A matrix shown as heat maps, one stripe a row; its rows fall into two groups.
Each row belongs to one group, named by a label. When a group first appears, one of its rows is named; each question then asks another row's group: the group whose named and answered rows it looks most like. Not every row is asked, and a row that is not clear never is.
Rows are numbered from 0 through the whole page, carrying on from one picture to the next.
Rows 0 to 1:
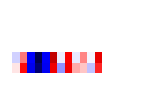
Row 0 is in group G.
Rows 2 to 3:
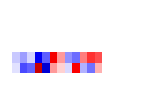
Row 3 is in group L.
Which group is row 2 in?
G
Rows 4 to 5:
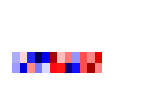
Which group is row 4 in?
G
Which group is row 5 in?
G
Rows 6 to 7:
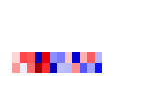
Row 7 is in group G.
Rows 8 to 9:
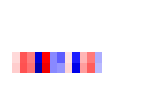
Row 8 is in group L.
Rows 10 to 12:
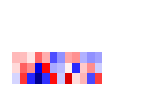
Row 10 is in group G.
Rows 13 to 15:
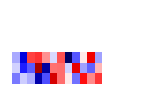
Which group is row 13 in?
G
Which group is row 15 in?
G
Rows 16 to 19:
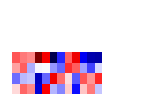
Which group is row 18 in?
G
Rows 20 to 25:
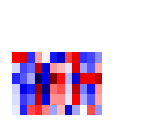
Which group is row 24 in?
L
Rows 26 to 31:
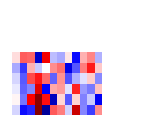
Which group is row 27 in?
G
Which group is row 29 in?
L
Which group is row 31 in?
L
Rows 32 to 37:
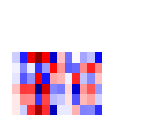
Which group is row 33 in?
G
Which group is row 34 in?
L
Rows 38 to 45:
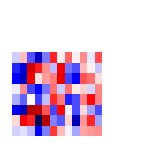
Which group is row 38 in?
G
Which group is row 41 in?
G
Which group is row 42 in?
G
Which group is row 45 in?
G
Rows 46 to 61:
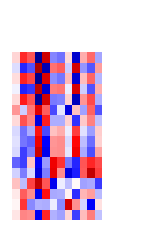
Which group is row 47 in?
L
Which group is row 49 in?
L
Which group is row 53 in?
L
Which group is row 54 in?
L
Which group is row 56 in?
G
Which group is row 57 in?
G
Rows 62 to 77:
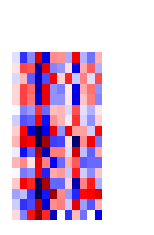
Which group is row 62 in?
L
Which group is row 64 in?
G
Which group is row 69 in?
G
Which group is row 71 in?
L
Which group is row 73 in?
L
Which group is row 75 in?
G
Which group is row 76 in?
L
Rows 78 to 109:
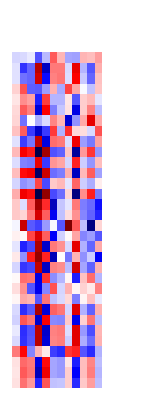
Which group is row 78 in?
G
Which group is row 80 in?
L
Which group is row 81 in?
G
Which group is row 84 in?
G
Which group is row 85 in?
G
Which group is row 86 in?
L
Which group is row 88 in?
L
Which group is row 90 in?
L
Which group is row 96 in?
L
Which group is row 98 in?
L
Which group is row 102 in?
L
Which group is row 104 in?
L
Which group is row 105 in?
L
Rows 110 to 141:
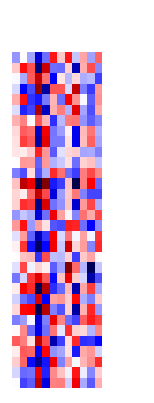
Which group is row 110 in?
G
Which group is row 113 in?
L
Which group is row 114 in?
G
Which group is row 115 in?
L
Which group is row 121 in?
G
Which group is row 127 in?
G
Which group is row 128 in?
G
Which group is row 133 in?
L
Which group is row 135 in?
G
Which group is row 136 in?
G
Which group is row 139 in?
G
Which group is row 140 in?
L
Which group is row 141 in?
L
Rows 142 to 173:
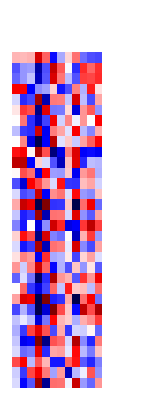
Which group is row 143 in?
G
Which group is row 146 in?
L
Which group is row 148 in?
G
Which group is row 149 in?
L
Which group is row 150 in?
G
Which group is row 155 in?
L
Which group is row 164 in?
G
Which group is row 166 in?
G
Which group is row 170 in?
L
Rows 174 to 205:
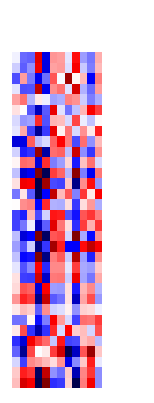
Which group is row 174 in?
L
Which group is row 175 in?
L
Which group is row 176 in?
G
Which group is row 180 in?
L
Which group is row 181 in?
G
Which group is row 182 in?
G
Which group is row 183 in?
L
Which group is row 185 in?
L
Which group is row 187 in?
G
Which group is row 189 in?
G
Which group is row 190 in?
G
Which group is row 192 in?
G
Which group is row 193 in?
L
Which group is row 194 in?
L
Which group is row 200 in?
G
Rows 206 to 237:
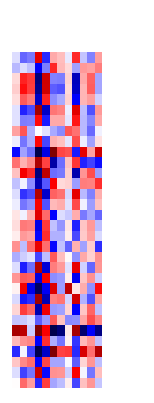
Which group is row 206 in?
L
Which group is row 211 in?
L
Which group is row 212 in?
L
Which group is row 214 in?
L
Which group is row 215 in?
G
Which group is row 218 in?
G
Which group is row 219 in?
L
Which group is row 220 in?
L
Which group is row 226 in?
L
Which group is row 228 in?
G
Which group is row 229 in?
L
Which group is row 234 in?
G
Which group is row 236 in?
L
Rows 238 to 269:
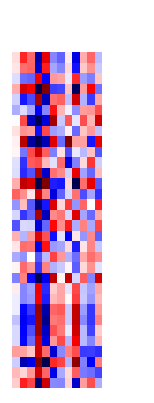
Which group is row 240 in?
L
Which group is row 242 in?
L
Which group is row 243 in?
G
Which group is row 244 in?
G
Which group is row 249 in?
L
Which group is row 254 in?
G
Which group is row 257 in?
G
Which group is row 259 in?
G
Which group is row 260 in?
L
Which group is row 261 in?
L
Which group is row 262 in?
L
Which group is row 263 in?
L
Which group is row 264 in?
L
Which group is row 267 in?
L
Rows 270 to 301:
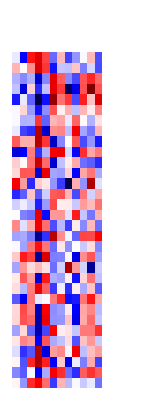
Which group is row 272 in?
G
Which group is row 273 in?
G
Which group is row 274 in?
G
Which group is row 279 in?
G
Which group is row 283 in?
G
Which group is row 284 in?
G
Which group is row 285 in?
L
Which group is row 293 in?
G
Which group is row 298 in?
L
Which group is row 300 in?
G
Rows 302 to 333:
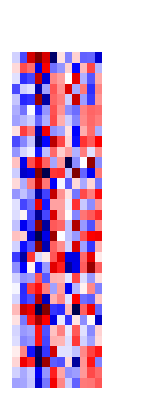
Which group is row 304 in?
L
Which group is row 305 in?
G
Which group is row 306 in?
L
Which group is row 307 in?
G
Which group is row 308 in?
G
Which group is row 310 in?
G
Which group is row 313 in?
L
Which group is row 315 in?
G
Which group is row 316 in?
L
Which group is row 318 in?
L
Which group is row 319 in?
G
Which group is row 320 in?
L
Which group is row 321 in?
G
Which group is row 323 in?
L
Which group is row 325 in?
L
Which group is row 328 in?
L
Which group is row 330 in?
G
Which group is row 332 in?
G
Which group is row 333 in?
G
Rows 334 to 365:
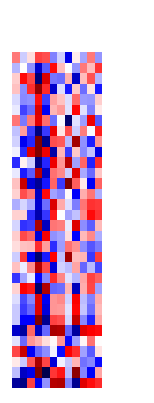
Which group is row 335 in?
G
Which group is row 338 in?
L
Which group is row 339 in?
L
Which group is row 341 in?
G
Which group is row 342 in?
L
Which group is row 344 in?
G
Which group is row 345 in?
L
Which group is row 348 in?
G
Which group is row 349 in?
G
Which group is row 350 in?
L
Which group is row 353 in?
G
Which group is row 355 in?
G
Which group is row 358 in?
L
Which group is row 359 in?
L
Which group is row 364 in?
L
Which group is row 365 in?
G
